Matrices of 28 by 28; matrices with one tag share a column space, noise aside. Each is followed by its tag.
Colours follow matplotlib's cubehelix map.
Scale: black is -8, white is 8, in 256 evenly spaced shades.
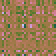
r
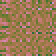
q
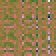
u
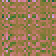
u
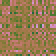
r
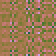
q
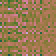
q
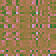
r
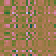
r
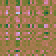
r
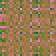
q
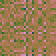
q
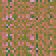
u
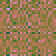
q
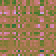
r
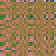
u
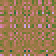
r
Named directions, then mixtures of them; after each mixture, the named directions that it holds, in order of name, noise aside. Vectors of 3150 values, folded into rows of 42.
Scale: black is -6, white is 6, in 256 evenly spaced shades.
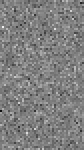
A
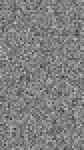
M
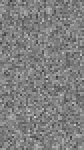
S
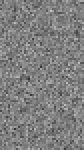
A, M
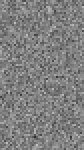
M, S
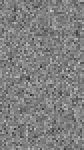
A, M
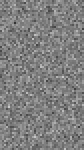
M, S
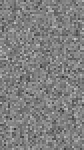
M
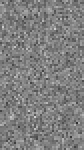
A, S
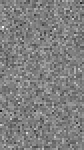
A, M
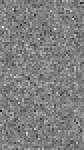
A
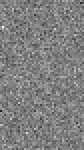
A, M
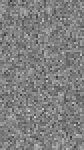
S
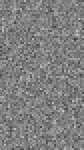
M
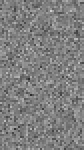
A, M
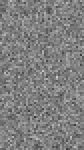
S
